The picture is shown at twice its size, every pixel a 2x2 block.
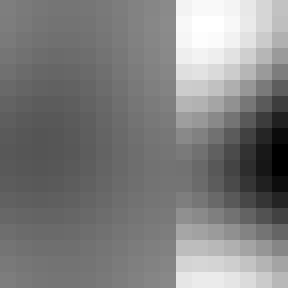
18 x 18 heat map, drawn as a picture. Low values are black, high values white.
The left part is calmer, up to a seam about 60% of the way across. The top right is the ninth with the highest average. The ninth with the lowest average is the middle right.
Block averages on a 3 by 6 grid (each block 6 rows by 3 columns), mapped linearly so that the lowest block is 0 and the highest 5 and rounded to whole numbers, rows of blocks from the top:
222354
112220
222332
